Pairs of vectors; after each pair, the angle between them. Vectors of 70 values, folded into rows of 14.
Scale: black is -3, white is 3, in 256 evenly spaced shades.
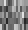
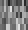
orthogonal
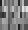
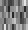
orthogonal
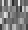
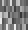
partly aligned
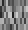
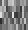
nearly opposite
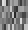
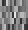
nearly opposite
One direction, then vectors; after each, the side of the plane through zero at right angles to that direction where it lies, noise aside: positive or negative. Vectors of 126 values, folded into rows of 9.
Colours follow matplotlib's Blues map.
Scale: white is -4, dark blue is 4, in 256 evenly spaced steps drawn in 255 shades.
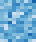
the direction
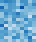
negative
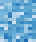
positive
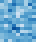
positive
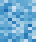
negative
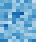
negative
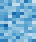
negative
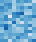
negative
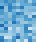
negative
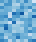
negative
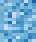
positive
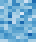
positive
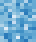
positive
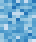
positive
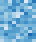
positive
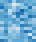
negative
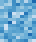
positive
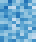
negative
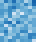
positive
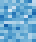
negative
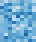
negative
